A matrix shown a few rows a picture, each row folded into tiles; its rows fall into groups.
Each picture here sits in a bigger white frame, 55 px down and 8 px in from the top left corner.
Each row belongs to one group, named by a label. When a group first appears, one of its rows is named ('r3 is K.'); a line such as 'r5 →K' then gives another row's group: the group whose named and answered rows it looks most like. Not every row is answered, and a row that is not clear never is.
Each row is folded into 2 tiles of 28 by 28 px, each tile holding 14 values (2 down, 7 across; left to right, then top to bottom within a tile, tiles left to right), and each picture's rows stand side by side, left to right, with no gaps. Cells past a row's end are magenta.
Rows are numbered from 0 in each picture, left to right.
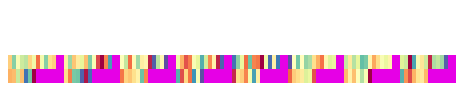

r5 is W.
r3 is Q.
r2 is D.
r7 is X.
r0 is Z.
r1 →Q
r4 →D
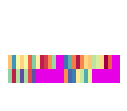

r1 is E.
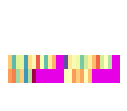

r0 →Z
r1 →W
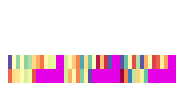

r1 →Q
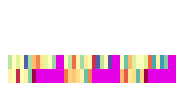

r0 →W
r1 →D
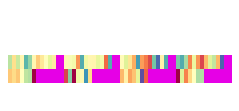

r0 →W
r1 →D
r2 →D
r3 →D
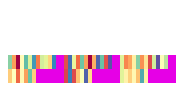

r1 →D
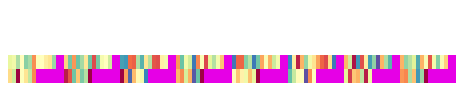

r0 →W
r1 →Z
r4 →W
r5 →Q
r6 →X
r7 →Z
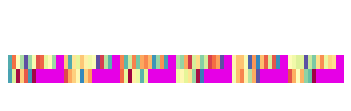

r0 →W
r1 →X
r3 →Q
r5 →Z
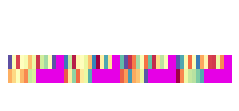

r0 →D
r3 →E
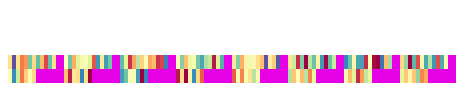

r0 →E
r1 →X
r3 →X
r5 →X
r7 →X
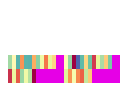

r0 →W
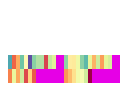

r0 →W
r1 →W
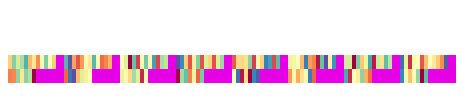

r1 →E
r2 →X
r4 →D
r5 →D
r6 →X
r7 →Q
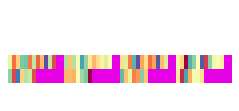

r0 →Z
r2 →Z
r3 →Z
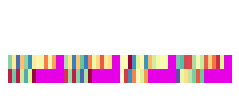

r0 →W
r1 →W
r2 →Z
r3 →Q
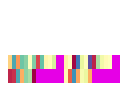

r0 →Z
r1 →Z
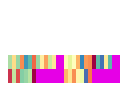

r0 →W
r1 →D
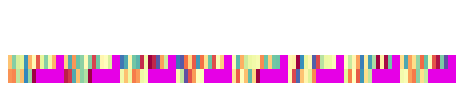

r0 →Z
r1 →Z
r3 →E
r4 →X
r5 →Z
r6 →Q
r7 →Q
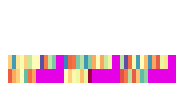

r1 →W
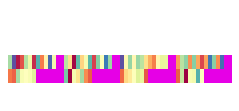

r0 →E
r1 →X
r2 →W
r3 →D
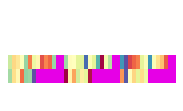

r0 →Q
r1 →W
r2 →E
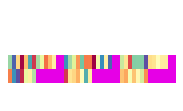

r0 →E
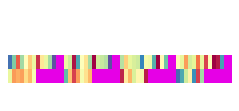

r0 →X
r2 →W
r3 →Q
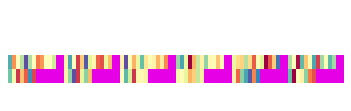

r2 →E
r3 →E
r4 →Q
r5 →X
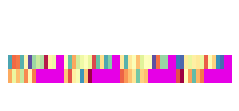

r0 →W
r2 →X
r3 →X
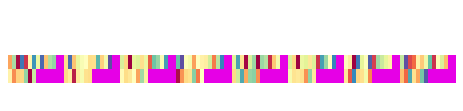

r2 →D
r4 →E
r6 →Z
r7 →E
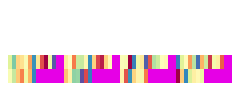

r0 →Q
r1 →Q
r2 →Z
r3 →E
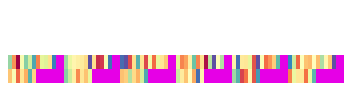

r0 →D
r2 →E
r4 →Q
